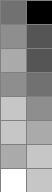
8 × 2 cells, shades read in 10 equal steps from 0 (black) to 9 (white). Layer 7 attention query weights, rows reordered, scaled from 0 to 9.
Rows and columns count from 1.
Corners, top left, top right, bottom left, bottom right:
4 0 9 7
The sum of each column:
49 35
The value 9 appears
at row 8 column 1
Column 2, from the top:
0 3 3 4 5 6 7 7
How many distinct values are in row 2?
2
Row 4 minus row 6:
-2 -2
